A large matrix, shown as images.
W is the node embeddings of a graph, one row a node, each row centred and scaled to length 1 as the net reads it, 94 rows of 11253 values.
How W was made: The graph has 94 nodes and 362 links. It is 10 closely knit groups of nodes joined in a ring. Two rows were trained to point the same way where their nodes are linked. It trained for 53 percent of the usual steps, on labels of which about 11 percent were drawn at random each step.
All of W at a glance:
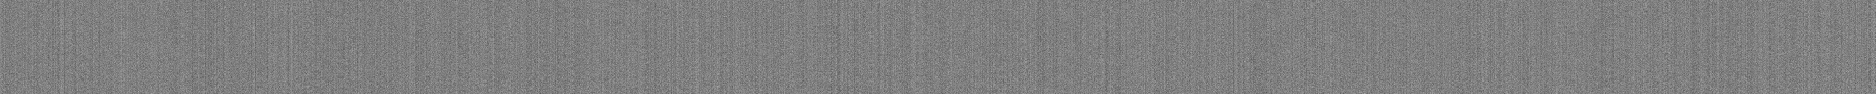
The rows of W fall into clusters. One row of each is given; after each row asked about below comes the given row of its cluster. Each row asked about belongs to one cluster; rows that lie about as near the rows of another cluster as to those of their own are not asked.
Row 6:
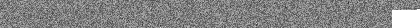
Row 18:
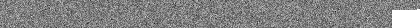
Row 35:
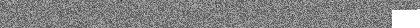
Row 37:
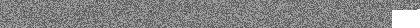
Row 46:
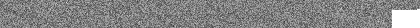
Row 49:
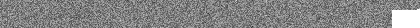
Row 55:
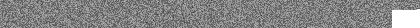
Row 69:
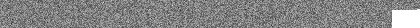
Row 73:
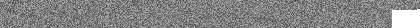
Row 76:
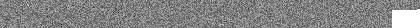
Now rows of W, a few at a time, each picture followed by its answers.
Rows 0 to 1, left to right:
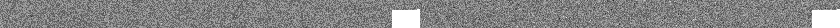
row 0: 73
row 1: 76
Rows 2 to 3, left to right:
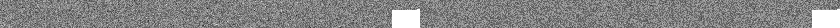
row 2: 18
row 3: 46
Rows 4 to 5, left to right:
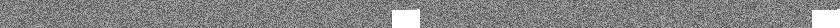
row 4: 69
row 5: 46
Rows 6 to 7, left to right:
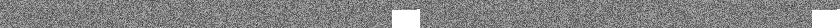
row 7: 6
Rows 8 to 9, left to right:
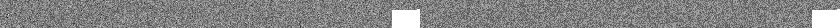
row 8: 69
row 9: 18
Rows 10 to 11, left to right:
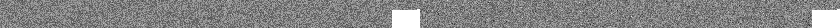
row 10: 55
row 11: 49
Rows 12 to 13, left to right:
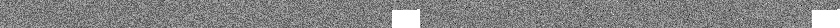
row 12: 37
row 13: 46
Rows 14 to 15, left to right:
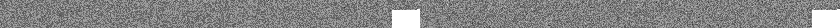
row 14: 35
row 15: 76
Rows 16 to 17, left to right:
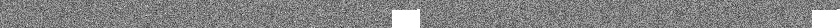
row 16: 49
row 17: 18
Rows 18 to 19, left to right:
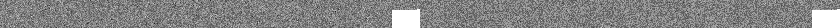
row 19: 6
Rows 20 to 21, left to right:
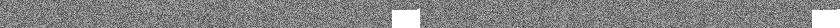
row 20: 35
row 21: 6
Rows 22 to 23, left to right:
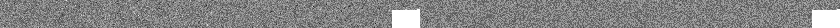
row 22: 69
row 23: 76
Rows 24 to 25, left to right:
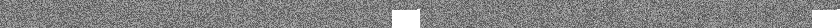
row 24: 35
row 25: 6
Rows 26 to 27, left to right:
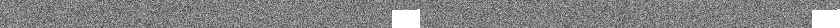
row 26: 37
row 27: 49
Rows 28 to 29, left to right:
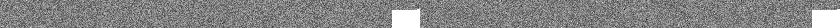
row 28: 69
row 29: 6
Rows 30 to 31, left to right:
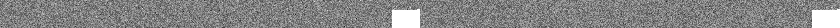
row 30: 46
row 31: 69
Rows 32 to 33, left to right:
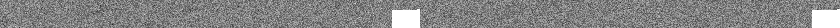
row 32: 37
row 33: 37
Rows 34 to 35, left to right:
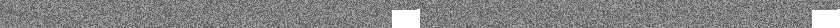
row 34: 46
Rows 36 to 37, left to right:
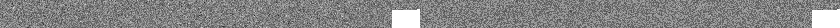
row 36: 37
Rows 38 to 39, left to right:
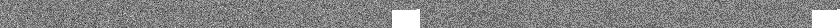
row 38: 69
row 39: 73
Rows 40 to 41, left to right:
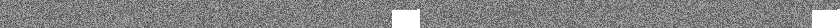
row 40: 49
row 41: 37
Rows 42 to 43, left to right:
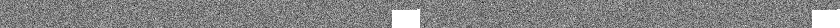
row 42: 69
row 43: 35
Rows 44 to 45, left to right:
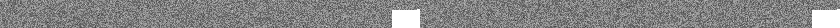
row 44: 73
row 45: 18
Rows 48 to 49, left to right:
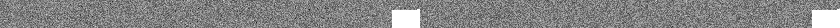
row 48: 46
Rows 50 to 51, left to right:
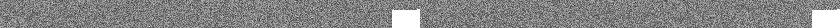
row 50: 76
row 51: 73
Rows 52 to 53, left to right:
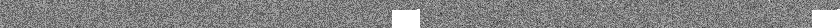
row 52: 18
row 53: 46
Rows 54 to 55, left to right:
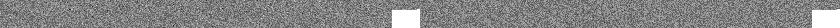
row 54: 46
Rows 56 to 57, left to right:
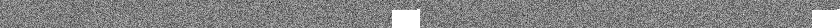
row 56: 49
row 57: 55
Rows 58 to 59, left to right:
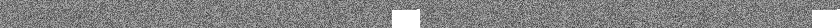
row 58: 18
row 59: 6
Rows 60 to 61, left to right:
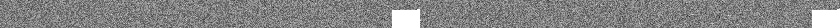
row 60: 35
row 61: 49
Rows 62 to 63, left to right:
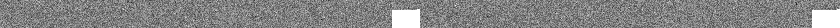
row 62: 6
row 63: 76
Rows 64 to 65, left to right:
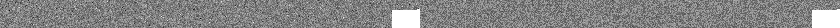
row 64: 37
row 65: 18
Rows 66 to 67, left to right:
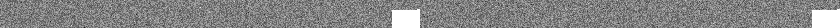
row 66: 69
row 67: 49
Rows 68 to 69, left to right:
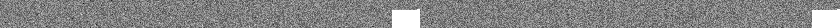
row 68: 46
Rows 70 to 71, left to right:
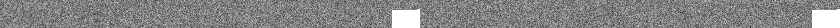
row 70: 37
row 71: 6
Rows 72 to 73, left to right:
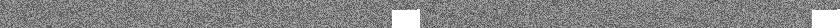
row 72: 35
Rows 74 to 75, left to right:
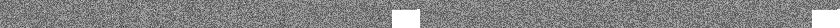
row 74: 6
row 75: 46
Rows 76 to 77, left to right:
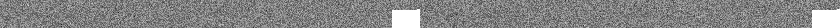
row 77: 76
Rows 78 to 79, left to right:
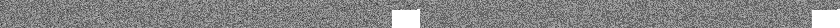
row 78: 35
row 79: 35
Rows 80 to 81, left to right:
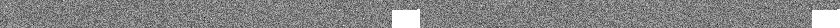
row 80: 37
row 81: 37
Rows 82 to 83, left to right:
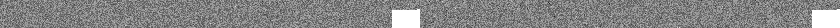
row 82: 49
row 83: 18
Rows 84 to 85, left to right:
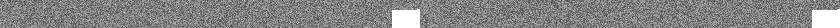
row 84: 69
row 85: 37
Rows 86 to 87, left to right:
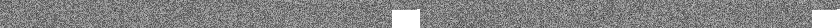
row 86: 6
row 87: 6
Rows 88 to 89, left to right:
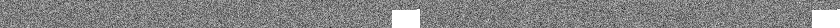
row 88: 76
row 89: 69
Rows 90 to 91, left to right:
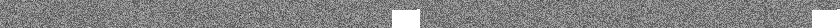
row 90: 73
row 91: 55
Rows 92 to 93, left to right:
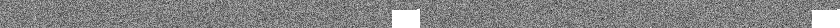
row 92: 35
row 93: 69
